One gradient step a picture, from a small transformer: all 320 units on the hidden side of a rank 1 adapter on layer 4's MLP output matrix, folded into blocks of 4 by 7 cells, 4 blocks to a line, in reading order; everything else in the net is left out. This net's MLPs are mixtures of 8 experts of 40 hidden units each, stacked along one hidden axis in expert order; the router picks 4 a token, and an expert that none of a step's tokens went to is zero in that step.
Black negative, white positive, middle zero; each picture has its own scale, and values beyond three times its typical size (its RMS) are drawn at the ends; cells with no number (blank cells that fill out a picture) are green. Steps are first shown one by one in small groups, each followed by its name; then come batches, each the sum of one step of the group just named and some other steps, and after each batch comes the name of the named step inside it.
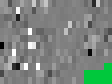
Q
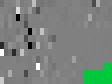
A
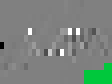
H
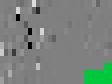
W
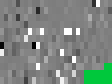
H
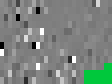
Q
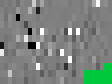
H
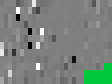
W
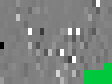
H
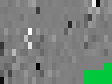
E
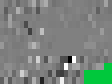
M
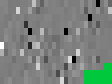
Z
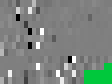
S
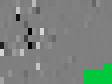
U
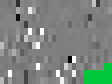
S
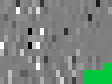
Z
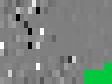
M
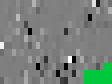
Z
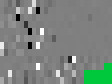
S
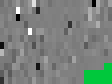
E
